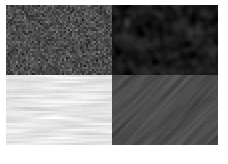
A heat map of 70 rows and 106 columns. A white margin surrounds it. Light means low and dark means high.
The table splits into 2 rows of 2 panels. Panel 1,1: high, fine-grained. Panel 1,2: very high, blotchy, faint in contrast. Panel 2,1: very low, streaked across, faint in contrast. Panel 2,2: high, slanting up to the right, faint in contrast.
